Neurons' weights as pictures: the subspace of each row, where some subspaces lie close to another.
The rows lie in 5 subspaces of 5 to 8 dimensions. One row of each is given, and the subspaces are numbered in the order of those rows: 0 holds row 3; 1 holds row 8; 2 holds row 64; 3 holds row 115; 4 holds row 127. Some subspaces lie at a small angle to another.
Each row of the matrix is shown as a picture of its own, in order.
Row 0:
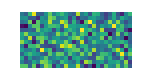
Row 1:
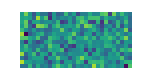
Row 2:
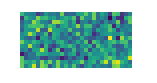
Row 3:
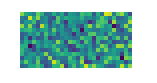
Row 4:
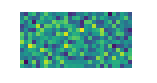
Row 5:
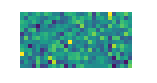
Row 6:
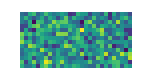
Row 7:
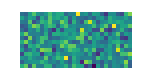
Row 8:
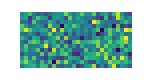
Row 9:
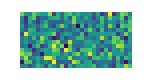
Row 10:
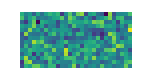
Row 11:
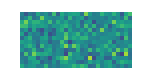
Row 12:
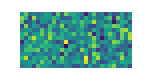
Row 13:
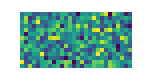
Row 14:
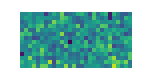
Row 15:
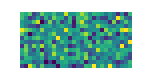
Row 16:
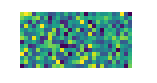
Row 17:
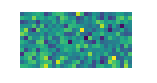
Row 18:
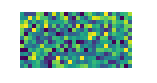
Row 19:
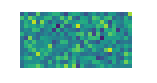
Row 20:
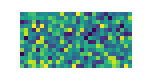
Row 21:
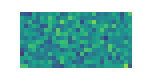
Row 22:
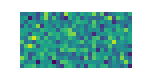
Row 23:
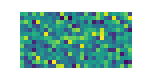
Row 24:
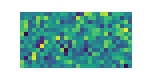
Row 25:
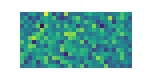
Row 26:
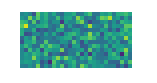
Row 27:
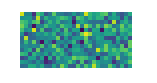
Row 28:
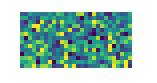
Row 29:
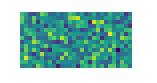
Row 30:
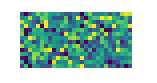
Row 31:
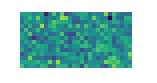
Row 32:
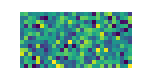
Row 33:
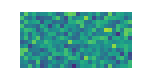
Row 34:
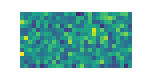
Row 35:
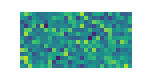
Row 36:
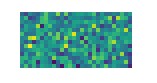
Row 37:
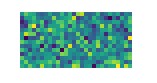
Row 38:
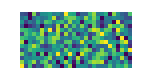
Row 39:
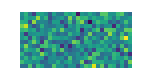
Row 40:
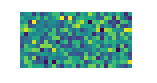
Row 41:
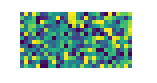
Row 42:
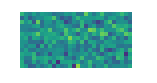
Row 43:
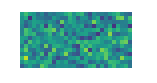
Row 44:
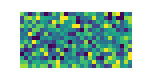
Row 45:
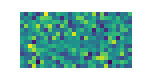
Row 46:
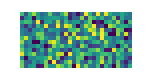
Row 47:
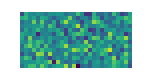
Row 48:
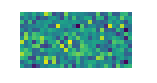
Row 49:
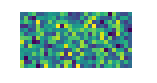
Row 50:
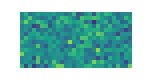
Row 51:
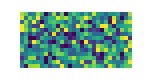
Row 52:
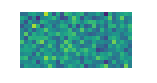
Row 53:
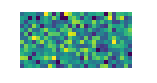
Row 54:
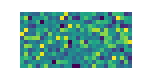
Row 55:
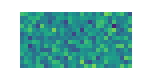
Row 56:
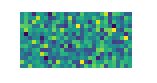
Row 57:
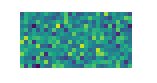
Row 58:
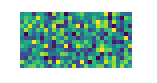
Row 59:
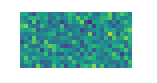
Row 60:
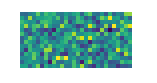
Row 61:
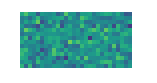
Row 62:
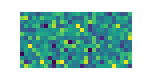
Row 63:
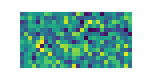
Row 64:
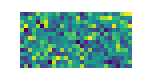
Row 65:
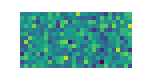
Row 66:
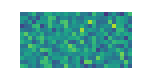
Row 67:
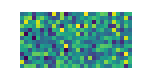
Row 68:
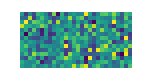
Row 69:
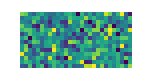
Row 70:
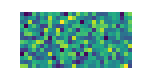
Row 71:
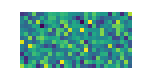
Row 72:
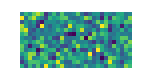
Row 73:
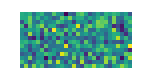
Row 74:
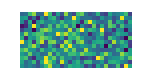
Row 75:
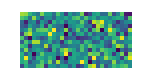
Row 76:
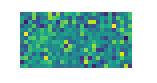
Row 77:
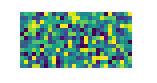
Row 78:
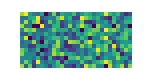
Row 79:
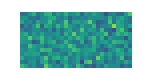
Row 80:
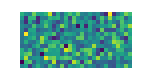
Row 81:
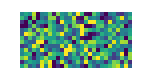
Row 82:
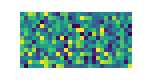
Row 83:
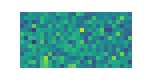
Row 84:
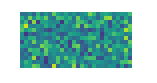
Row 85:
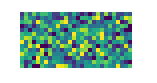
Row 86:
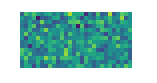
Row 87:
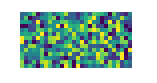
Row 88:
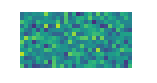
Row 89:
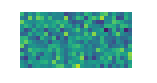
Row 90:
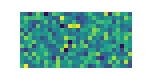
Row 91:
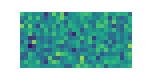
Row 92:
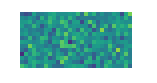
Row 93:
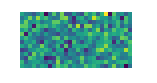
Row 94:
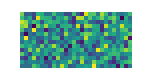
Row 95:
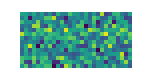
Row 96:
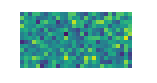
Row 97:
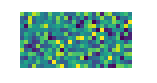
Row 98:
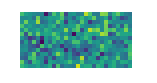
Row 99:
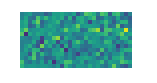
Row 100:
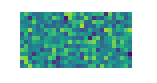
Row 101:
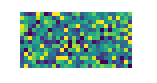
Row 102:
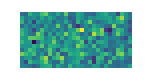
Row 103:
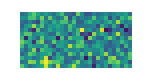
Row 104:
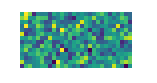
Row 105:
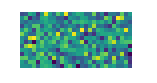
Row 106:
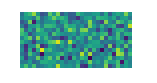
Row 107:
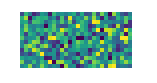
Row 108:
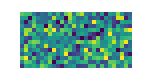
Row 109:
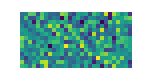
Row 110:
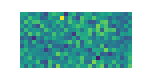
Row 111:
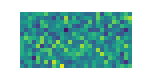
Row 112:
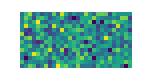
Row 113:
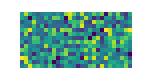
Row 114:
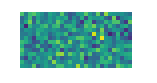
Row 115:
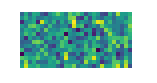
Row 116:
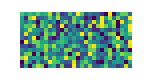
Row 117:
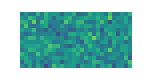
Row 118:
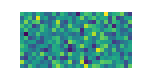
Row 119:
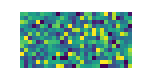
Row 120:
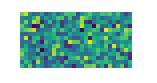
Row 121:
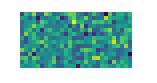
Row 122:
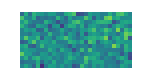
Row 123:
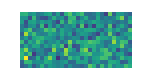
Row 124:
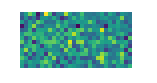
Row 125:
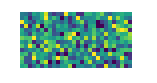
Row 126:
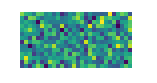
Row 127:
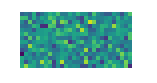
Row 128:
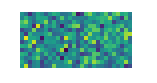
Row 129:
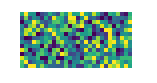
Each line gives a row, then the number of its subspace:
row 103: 3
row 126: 4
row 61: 2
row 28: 2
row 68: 4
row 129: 3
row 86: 3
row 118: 0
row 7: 0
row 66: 0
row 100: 2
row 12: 4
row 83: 3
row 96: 3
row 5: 2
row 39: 0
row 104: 4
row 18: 2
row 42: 1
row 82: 3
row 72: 3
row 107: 0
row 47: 1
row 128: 3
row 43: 1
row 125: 1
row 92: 4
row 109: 1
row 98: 1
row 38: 4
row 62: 4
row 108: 1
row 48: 1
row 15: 3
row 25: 2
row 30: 2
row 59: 0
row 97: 0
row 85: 1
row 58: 0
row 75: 4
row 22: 2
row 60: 0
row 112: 4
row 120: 2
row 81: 0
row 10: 1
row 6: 2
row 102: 3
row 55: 0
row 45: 3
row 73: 4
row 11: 4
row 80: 0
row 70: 4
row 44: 3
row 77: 3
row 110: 1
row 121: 3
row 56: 0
